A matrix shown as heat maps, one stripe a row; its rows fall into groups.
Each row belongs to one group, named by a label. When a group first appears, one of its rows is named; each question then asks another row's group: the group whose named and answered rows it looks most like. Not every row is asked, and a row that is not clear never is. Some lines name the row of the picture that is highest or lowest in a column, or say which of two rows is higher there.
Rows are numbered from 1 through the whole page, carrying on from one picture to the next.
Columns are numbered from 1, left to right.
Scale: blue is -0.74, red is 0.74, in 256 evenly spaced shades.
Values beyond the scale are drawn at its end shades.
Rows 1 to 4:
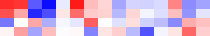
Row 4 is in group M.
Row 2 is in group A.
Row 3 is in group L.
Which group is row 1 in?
A
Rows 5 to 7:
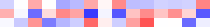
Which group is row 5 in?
L
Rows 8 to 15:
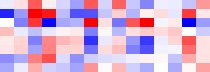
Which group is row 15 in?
L
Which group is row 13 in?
M
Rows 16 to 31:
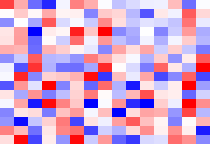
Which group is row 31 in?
A
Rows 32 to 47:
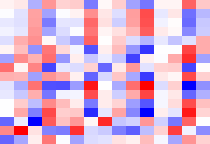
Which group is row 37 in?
M
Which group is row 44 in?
M
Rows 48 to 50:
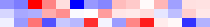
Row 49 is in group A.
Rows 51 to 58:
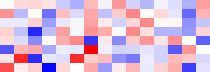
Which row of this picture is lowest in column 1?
56
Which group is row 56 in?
L
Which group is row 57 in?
A
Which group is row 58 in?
A
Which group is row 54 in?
A
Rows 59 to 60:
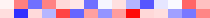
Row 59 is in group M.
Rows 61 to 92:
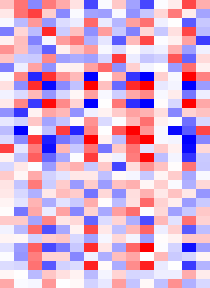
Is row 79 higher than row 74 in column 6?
Yes
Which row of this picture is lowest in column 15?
65
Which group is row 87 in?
M
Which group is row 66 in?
A
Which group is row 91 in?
M
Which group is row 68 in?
L
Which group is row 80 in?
A
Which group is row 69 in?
M
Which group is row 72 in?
M
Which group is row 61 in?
M
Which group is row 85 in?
M
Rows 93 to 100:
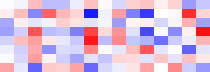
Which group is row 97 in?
L
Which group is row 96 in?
L
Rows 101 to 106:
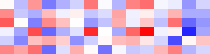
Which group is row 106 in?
A
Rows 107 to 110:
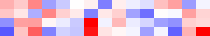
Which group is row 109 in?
L
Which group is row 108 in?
M
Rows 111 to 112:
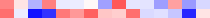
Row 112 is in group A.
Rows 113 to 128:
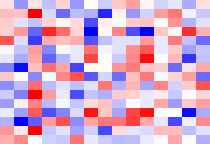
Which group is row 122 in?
L
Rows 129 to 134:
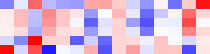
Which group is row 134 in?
A
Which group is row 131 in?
M
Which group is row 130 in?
M
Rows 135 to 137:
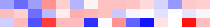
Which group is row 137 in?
M
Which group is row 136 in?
A
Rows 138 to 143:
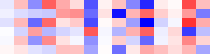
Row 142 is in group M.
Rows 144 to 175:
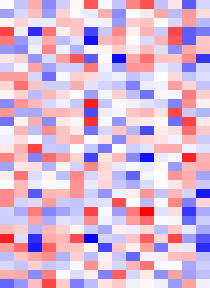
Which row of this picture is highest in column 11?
167
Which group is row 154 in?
M
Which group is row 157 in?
L
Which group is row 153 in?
A
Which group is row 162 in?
L
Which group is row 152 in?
A
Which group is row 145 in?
L
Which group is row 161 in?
M
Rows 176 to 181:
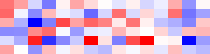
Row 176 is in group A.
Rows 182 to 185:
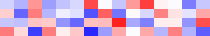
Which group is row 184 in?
L
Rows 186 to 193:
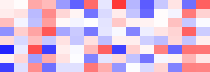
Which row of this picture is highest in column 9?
186
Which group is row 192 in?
M
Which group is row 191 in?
L
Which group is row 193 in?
L
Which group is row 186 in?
L
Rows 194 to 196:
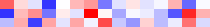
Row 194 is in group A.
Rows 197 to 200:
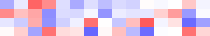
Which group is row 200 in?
M
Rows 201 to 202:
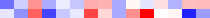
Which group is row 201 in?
L
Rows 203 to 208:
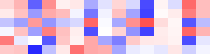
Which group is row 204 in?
M
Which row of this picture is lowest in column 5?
205
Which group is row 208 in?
A
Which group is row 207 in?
A
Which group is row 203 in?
M
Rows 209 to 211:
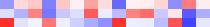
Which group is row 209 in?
L
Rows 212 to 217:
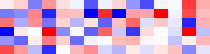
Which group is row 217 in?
A
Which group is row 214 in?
A
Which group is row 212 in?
M
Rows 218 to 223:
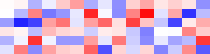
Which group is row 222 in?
L
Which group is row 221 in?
M
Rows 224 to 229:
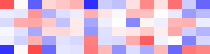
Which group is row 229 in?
L
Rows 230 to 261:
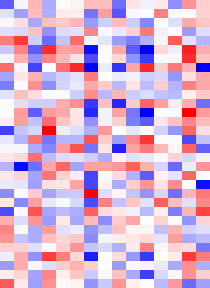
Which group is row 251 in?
L
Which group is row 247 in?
A
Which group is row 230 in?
L
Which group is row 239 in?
L
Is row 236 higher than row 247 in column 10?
No
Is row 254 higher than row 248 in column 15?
No
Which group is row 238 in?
L
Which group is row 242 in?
M
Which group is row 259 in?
L
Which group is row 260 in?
M
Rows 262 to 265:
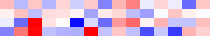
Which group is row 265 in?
L
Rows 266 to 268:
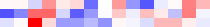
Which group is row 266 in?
M
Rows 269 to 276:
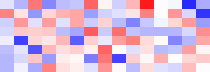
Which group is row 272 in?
L
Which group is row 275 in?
L
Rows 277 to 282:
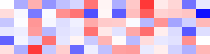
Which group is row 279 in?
L
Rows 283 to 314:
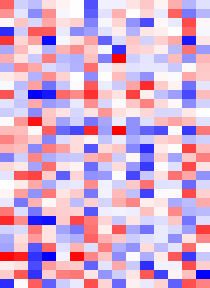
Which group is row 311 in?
A
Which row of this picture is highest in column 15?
308
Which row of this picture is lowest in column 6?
297
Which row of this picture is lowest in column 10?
302
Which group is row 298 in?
A
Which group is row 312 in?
M
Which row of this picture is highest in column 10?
293
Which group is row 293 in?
A
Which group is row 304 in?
M
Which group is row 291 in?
M
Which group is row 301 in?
M
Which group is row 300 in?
L
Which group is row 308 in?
L
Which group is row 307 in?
A
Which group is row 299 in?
M
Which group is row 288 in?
L
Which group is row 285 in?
M
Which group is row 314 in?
L
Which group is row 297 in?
L
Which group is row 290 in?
L
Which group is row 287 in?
A
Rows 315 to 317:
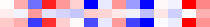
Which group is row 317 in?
M
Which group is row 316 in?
L
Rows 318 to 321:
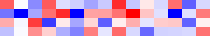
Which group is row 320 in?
A
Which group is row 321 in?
L
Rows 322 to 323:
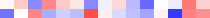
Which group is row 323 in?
L
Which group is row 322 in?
M
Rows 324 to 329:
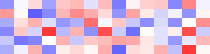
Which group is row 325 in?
A
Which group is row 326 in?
L
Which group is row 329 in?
L
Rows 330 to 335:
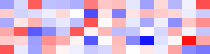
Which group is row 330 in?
L
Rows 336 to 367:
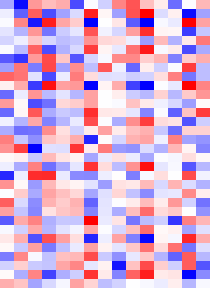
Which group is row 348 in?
L
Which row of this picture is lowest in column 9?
365
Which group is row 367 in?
A
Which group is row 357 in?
M
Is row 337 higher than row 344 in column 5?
No
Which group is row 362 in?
M
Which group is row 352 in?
A
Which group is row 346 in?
L
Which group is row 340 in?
L
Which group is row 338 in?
M
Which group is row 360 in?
L
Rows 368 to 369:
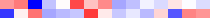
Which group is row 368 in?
A
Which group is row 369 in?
L
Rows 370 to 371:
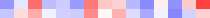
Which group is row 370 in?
L
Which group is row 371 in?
L
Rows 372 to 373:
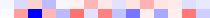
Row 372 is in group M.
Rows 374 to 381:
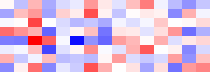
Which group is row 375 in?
L
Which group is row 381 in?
L
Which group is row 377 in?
A
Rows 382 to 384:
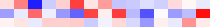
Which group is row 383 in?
L
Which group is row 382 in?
A
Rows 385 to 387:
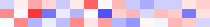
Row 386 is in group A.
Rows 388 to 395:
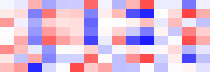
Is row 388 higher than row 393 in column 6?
No
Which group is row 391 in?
M
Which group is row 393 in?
A
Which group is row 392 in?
M
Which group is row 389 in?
M
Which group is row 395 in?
A
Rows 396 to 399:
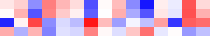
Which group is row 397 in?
M
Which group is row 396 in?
M
